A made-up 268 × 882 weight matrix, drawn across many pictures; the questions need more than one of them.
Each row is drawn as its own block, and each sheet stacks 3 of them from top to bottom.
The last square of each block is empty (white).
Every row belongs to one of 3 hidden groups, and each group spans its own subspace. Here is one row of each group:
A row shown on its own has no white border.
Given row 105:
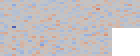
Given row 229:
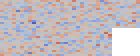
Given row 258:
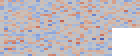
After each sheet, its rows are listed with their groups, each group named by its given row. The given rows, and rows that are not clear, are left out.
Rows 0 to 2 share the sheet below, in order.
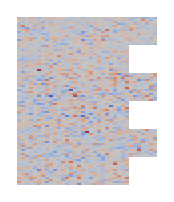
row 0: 105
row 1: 229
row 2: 258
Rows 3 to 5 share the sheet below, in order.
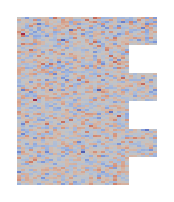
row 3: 258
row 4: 258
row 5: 105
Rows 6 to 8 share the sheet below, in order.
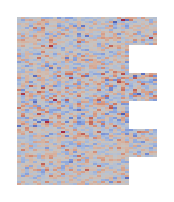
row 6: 229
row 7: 258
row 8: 258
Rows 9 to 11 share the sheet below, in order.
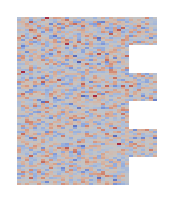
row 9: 105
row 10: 105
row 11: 105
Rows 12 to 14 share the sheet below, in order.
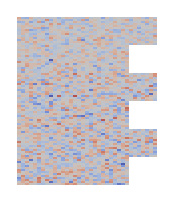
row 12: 105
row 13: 229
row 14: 105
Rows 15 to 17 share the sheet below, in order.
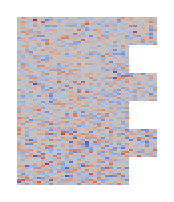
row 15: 105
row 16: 229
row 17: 258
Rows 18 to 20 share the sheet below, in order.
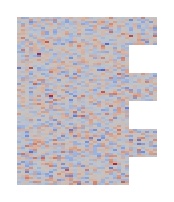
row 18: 105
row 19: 229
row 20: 258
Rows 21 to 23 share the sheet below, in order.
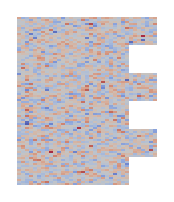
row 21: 258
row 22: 258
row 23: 229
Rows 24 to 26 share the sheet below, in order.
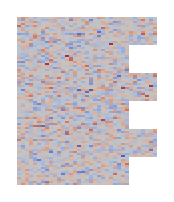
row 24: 105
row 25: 229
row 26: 229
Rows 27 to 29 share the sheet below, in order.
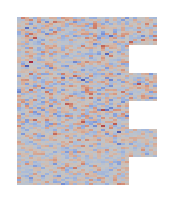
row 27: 258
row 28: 258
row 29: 105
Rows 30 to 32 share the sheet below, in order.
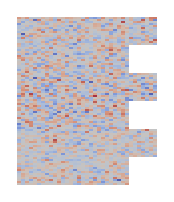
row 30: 258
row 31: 105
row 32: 258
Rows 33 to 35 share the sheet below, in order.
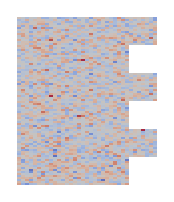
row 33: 229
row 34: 229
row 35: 258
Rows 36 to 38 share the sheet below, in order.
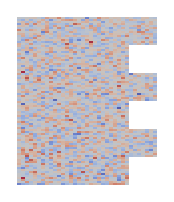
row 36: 105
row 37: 258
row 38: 105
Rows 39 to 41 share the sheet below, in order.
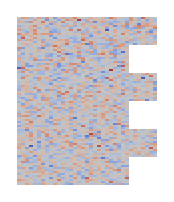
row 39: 105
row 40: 105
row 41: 258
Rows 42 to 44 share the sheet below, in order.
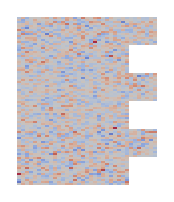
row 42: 258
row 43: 258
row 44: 105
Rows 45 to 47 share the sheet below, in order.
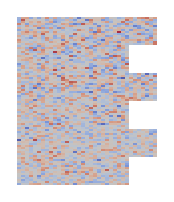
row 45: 105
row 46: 258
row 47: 229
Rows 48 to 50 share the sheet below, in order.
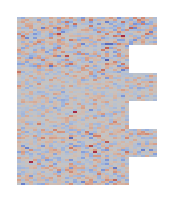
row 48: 258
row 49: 105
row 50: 105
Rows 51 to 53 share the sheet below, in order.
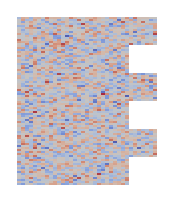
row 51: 105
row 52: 105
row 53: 105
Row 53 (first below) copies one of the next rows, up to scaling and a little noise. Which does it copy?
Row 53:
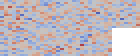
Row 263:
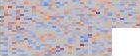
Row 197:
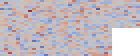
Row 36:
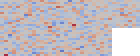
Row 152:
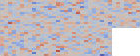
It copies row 263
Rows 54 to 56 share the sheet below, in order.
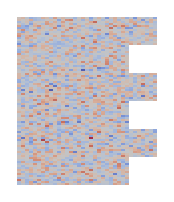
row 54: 258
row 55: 258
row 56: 229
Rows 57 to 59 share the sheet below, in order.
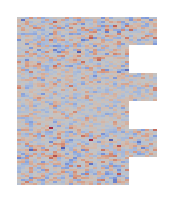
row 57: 105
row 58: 105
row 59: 258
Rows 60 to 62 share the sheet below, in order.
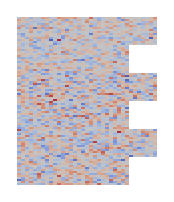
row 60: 229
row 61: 229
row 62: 105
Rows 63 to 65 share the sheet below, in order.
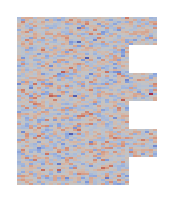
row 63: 105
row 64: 229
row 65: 105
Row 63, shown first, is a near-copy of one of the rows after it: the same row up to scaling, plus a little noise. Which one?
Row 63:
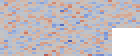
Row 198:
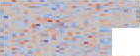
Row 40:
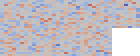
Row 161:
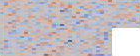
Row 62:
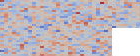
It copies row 161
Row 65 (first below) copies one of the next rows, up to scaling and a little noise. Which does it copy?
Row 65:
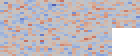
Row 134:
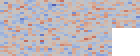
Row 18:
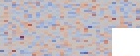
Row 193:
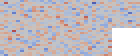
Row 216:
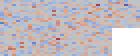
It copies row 134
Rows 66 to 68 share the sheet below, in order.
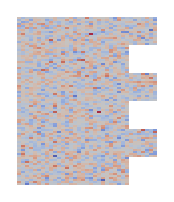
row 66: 229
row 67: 105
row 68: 258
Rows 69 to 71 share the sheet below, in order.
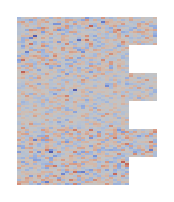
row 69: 105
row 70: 105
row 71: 229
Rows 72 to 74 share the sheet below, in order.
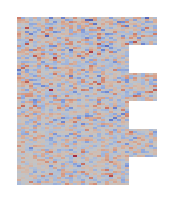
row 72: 258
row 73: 258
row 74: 229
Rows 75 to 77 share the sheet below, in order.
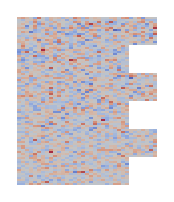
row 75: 105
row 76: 229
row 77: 229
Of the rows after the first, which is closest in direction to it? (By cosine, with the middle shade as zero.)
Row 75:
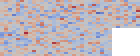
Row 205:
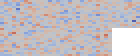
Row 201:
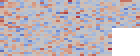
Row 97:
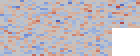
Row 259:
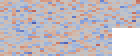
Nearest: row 201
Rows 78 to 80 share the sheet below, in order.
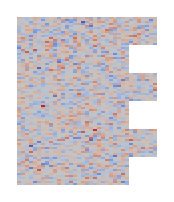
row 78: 105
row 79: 105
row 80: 258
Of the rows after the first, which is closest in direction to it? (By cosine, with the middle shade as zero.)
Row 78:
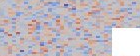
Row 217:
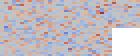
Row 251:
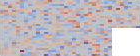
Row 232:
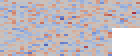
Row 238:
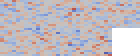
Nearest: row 251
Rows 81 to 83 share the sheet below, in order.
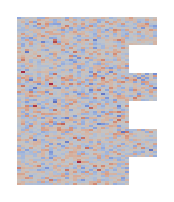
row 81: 105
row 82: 258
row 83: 229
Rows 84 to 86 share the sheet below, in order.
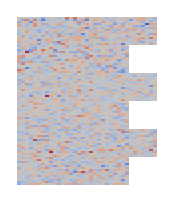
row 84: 105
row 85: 229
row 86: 229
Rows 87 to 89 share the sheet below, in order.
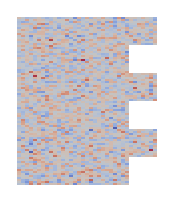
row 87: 229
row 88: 105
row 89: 229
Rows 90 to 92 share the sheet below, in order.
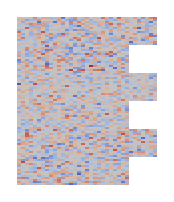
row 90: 258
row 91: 229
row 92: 258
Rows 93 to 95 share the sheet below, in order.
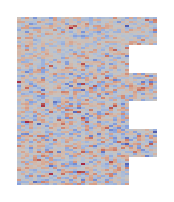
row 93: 258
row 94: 105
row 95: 229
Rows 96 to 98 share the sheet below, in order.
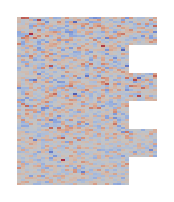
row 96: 258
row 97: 258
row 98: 229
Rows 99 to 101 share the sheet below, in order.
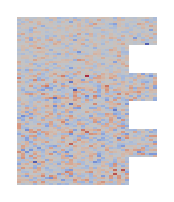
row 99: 229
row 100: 105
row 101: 258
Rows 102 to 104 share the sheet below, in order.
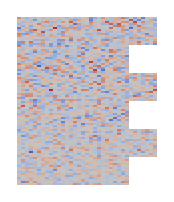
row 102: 258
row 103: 258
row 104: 258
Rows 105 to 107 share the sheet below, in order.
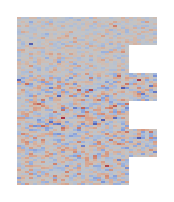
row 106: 229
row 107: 105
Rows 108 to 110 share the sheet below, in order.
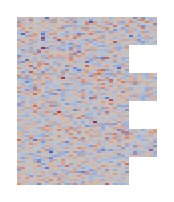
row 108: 105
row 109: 258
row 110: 229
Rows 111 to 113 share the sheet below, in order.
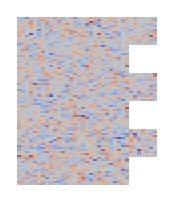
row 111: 258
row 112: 229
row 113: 258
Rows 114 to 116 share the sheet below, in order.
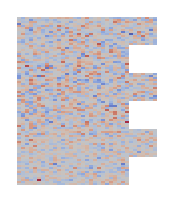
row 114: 229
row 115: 258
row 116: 105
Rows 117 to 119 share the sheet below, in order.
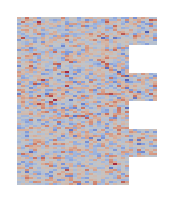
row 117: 105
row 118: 229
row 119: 258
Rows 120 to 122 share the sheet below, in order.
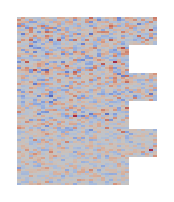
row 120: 229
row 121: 229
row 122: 229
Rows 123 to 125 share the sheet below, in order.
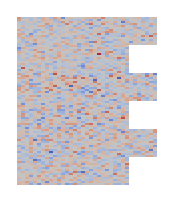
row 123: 258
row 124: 258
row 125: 229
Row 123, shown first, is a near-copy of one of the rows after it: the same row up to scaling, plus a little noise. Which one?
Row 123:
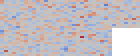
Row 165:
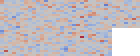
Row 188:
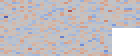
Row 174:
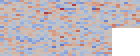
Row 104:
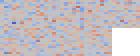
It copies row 165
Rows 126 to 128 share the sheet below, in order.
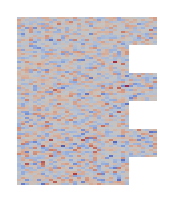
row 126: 229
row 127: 258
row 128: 105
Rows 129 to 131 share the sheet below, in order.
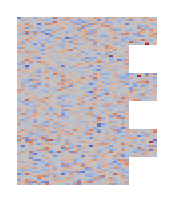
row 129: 258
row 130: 258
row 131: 229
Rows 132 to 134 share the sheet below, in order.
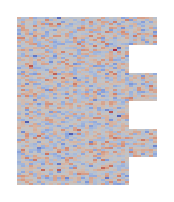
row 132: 105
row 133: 258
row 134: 105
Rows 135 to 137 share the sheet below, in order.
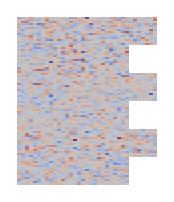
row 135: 229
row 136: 229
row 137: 258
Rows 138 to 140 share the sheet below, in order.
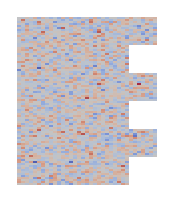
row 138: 105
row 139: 258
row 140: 258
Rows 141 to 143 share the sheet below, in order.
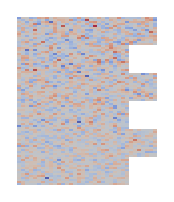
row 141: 258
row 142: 258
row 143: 258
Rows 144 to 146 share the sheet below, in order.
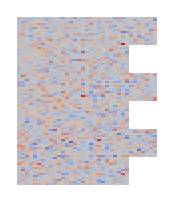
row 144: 229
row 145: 105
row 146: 258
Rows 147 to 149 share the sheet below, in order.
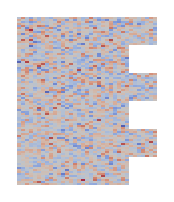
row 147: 229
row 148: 258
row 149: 229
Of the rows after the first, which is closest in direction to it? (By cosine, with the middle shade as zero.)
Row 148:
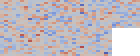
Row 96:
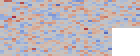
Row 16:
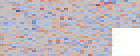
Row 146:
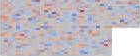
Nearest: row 146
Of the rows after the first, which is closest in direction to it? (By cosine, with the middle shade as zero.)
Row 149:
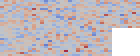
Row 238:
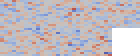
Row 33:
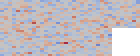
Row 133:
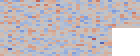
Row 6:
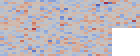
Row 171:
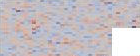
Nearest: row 6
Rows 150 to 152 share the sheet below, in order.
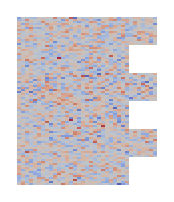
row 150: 258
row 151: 258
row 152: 105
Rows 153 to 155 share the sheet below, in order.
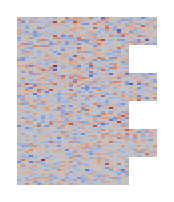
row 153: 105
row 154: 258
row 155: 258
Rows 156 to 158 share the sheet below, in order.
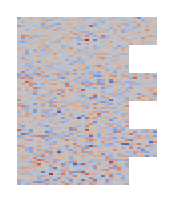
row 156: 105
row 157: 258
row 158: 229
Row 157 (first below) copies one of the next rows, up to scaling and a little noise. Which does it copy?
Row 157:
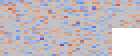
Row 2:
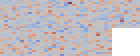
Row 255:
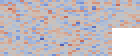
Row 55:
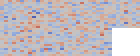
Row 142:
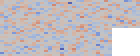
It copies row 255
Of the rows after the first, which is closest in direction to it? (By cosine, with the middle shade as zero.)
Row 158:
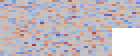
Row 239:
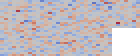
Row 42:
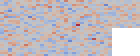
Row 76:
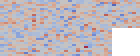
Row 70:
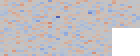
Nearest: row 239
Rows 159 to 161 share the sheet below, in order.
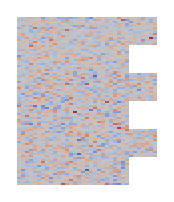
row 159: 229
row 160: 105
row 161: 105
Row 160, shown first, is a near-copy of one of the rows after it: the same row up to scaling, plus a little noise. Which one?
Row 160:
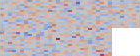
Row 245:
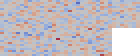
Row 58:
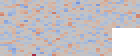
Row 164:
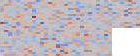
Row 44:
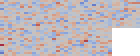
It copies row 245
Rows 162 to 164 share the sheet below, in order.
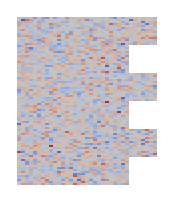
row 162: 105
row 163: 258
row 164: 105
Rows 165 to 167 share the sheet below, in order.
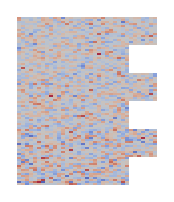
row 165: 258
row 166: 229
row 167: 258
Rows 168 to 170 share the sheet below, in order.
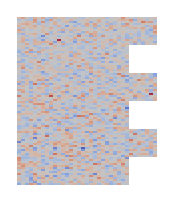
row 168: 105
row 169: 229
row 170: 105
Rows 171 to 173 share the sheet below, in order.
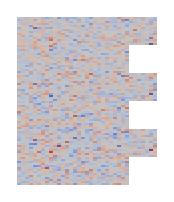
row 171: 229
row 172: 229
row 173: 229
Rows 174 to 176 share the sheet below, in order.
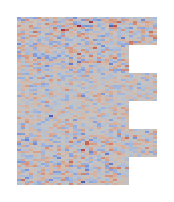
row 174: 258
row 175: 105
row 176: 258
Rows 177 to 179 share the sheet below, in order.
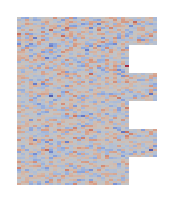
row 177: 258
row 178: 229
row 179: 229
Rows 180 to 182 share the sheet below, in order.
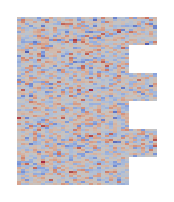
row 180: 105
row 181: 229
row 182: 105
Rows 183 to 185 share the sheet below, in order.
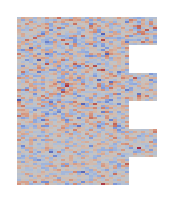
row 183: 105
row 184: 258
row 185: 229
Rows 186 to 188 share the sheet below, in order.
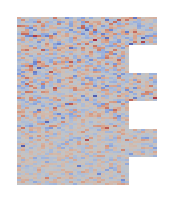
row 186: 105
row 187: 105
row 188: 258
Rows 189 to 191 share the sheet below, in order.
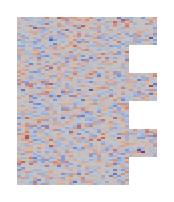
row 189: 229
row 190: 229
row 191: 258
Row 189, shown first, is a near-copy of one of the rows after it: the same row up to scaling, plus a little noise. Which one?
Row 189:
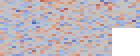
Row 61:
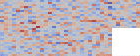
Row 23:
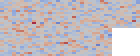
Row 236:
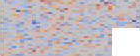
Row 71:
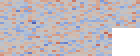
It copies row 236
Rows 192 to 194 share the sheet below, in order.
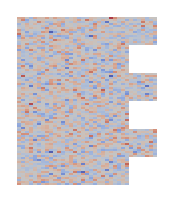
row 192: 105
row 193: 105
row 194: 229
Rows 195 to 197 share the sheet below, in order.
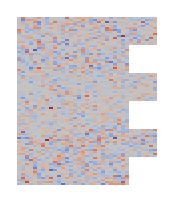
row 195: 105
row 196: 105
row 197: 105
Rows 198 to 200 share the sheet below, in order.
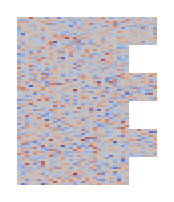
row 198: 105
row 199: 105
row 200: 105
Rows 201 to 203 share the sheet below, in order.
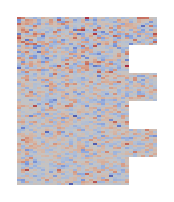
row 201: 105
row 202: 258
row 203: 258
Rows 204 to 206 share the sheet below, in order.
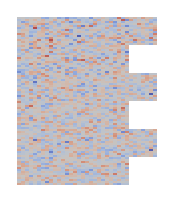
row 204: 229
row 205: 105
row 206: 229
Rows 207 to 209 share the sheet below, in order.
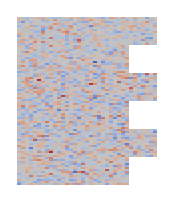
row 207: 105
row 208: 258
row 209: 229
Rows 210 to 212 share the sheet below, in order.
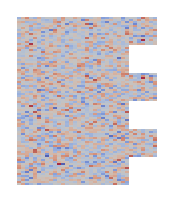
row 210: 258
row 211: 105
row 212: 105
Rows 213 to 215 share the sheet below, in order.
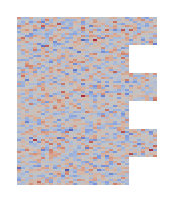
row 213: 105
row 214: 105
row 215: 229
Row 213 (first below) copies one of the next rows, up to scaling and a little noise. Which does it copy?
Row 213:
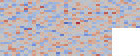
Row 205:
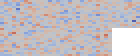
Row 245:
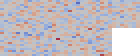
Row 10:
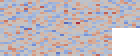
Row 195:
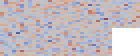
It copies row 10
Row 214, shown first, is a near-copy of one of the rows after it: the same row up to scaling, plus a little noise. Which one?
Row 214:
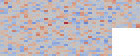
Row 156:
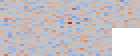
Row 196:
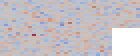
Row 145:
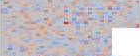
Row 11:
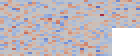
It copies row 145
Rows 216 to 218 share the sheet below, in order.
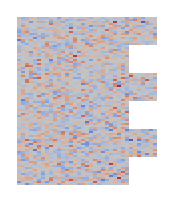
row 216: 105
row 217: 105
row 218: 258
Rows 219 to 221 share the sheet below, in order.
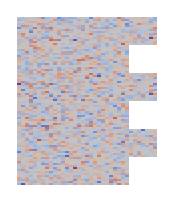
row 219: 229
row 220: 229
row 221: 105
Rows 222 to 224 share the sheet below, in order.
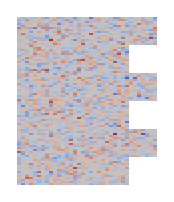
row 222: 229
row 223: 258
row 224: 105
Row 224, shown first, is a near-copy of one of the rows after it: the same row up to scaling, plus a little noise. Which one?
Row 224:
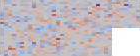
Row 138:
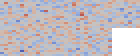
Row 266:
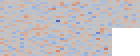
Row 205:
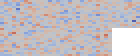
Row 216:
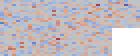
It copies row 216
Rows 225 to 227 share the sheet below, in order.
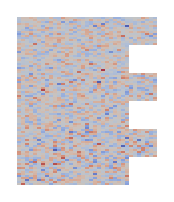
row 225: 258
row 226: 105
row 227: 105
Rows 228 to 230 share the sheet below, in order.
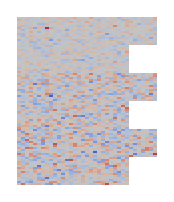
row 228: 229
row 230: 105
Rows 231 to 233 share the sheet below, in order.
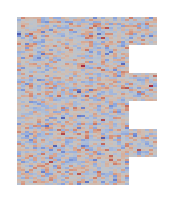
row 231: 258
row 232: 229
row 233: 258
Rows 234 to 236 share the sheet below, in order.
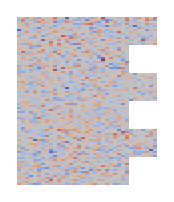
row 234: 105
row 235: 105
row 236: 229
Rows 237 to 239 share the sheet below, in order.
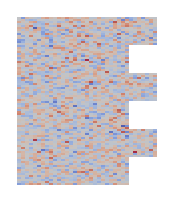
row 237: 229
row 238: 258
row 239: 229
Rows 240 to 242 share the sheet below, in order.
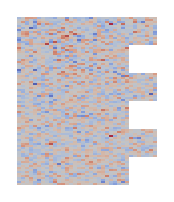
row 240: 105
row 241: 229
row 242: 105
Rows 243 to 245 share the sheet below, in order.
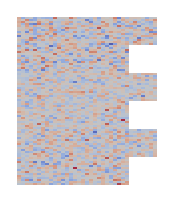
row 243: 258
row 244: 258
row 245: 105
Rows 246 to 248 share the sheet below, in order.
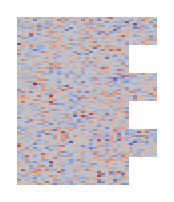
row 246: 258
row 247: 229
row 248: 258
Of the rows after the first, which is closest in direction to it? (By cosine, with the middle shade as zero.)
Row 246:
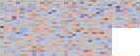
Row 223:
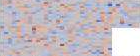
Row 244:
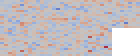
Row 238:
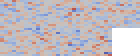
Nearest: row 223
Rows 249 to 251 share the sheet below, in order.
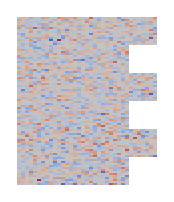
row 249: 229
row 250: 105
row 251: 105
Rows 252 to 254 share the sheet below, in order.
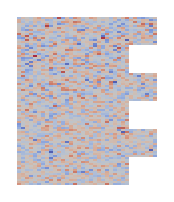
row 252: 105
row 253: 105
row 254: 229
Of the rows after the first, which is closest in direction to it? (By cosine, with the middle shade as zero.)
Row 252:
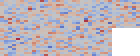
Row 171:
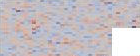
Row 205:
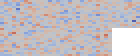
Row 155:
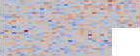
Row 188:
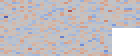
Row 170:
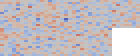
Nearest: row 170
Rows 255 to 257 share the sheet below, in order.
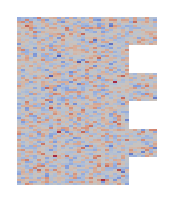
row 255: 258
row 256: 105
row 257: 258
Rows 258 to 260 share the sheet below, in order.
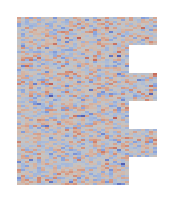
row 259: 229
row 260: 105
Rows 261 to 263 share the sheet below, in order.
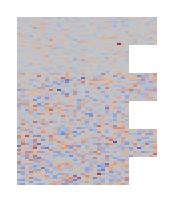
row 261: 229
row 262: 258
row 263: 105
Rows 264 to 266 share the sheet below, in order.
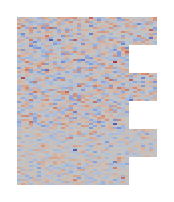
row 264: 229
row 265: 105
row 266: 105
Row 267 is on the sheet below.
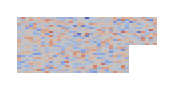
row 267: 229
